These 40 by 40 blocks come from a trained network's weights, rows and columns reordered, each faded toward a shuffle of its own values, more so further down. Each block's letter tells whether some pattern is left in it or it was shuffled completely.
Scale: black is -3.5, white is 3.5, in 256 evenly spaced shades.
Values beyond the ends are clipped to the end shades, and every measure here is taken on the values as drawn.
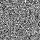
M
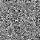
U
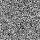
M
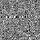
U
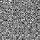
U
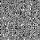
U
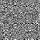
U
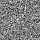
M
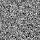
U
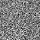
U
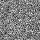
U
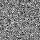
M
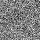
M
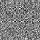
U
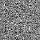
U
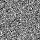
M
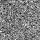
M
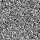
M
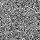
M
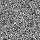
M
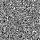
M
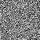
M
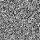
U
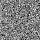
M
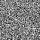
M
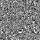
U
